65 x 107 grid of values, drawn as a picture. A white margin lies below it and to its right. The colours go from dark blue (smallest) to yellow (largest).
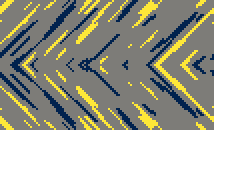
No overall slope runs across the table. The centre is the smoothest part. Overall the values sit about 50% of the way up the scale. No row or column stands out. It is mirror symmetric from top to bottom.
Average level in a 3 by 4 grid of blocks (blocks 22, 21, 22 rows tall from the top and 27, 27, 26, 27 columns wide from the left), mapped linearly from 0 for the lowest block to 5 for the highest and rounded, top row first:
4443 / 0225 / 4443
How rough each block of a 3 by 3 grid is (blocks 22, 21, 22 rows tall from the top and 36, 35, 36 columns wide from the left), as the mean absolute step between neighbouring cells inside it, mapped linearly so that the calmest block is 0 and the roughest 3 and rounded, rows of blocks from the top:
221 | 302 | 221
